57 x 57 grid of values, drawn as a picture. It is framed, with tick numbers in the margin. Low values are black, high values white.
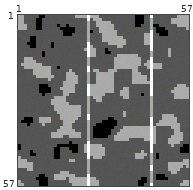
No overall slope runs across the table. Overall the values sit about 40% of the way up the scale. Columns 24 and 45 differ from the columns beside them. Neither half mirrors the other. The field is mottled with small blotches.
